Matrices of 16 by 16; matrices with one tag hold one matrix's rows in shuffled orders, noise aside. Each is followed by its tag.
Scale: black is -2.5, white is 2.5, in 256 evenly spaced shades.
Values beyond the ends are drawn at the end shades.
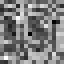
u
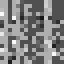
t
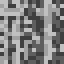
t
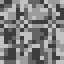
u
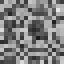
u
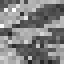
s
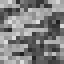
s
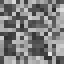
u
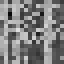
t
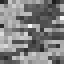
s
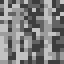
t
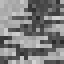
s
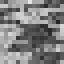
s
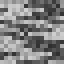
s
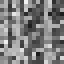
t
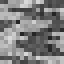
s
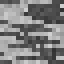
s
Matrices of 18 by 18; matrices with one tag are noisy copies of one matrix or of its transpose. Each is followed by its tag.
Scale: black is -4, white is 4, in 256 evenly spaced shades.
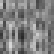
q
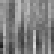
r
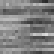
r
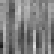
r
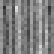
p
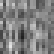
q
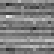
p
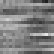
r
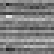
p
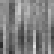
r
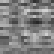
q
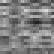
q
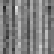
p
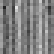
p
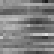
r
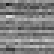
p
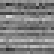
p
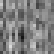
q
